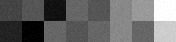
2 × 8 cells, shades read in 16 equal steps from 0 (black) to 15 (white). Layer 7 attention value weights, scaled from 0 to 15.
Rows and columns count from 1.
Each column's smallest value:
2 0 1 5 5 8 6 12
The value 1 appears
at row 1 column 3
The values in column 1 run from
2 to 4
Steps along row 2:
down up down up up down up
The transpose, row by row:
4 2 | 5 0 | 1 6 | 6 5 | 5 6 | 8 8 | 9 6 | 15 12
